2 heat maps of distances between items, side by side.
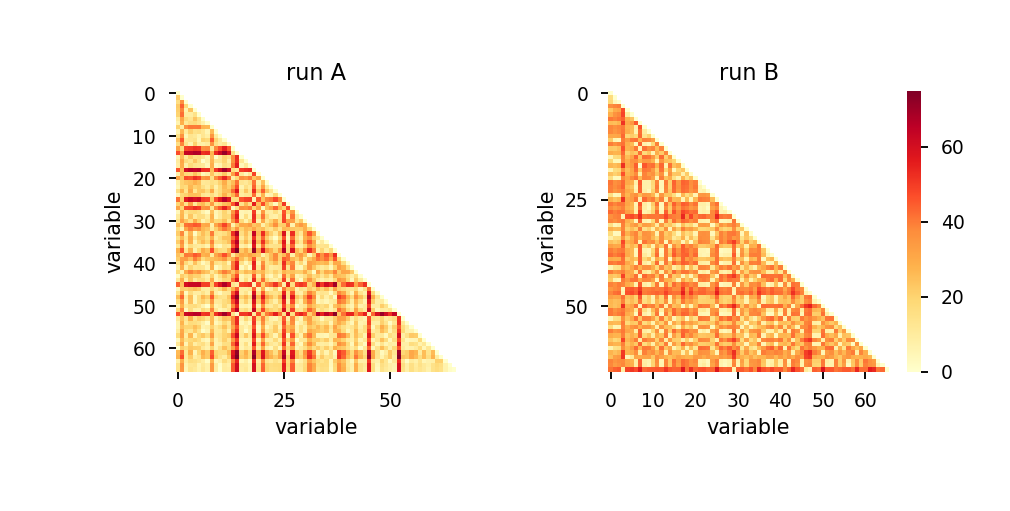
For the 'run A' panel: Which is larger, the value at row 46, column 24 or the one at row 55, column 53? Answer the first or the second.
the second
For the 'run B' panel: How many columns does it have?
66
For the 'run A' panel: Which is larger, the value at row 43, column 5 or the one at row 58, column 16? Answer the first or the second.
the first
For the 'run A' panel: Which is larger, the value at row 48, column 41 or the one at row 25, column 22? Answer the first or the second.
the second
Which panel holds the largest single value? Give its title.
run A
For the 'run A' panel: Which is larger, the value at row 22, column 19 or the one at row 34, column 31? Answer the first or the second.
the second
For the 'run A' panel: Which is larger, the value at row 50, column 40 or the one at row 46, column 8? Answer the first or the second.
the second
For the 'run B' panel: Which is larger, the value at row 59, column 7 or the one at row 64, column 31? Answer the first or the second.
the first
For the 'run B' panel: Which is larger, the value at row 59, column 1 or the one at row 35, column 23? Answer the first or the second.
the second
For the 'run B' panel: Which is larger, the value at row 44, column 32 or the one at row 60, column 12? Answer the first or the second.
the second
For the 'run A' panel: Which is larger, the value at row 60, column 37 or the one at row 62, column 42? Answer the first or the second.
the second
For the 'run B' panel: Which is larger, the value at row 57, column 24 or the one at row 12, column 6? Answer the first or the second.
the first
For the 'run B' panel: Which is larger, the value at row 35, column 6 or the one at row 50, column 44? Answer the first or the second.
the first
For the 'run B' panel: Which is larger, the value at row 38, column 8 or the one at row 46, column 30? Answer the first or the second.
the second
